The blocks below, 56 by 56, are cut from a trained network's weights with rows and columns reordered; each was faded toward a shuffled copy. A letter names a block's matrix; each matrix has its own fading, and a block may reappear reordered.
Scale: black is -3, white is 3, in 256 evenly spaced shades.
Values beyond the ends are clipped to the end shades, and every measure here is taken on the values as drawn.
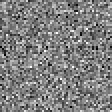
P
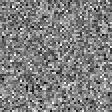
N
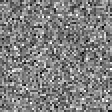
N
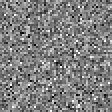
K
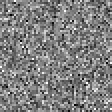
N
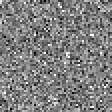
K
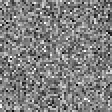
N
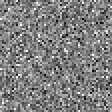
K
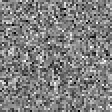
P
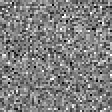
K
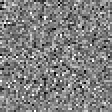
K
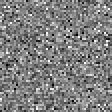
K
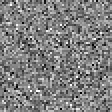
P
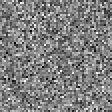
N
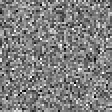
N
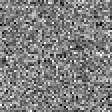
P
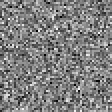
P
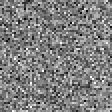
N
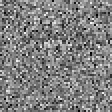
P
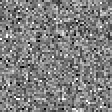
K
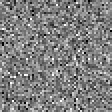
K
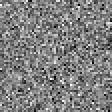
N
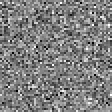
P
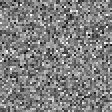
N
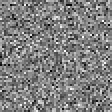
P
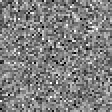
K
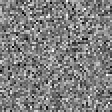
N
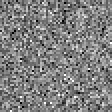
N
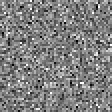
K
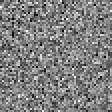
N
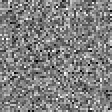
P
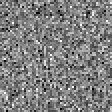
K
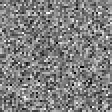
P
